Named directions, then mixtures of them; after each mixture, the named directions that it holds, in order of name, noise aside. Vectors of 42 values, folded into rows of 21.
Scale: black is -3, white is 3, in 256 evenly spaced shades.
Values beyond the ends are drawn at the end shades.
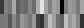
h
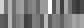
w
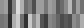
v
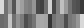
h, w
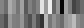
h, w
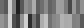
v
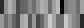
h, v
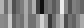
h, v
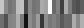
v, w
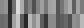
v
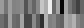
h, w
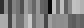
w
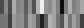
h, v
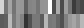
w
